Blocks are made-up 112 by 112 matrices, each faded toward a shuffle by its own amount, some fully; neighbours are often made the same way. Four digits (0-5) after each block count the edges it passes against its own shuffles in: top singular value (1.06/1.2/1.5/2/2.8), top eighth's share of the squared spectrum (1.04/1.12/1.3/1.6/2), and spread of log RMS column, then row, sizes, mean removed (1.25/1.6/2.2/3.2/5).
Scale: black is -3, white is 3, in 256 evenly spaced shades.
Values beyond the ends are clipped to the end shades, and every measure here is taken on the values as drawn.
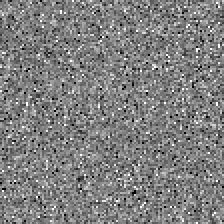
0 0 0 0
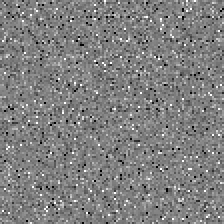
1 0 0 1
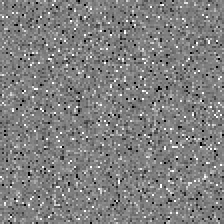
0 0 0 0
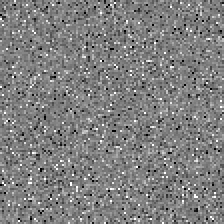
0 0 0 0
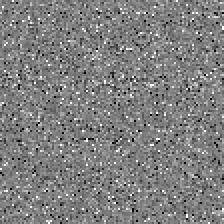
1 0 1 1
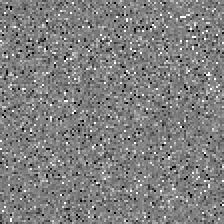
0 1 1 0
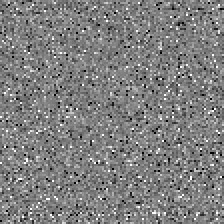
1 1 1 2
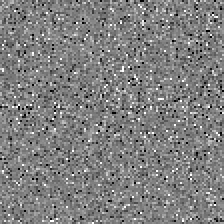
1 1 1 1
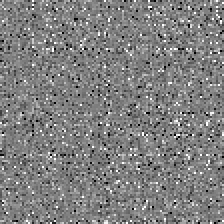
1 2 2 2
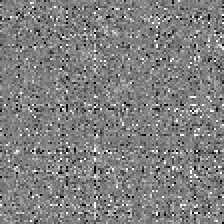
2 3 3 3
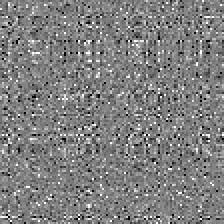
5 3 3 3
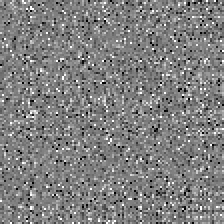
4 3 2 1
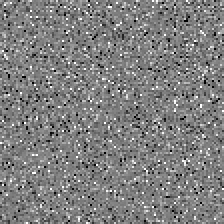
3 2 1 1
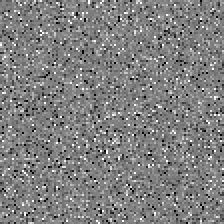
0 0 0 0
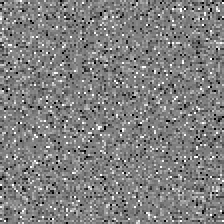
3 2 1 1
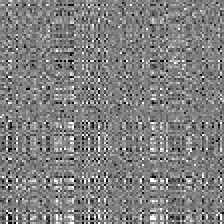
5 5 4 4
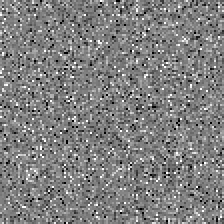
3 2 0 0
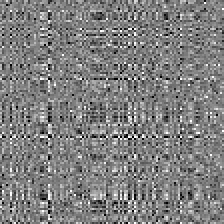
5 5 4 4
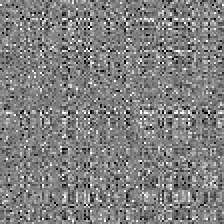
5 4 3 3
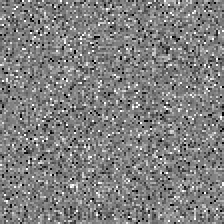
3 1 0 0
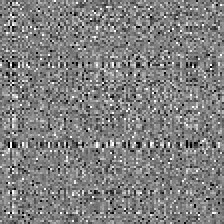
5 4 3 3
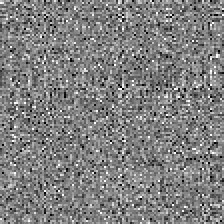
4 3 2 2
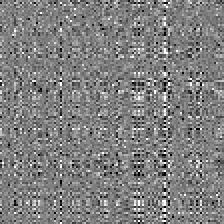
5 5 4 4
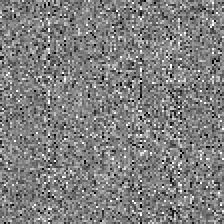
1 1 3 0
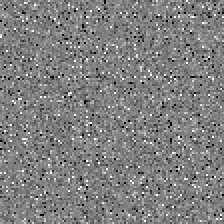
3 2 1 1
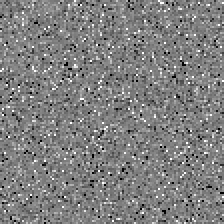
1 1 0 0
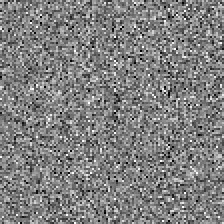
0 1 2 0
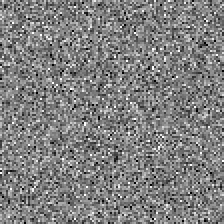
0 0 1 0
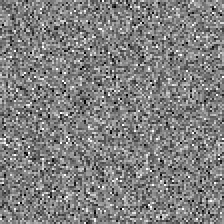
0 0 0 0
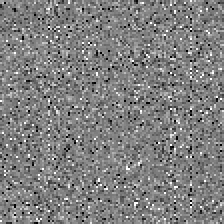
4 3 2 1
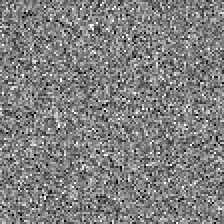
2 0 0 0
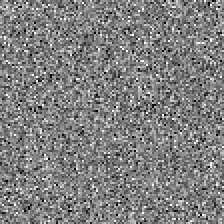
2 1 0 0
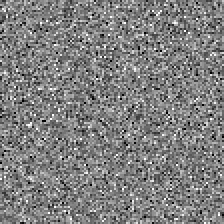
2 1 0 0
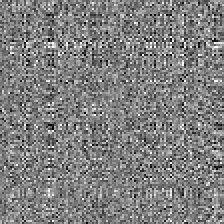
5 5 3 3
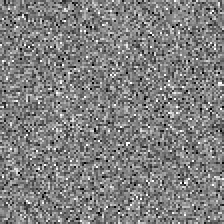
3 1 0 0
